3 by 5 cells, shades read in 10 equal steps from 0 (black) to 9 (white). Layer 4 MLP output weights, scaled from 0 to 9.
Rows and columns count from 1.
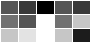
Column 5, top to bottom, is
2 7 1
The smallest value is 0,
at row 1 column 3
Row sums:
10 27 32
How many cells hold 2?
2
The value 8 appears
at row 3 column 2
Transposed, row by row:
3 4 7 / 2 3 8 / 0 9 9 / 3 4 7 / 2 7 1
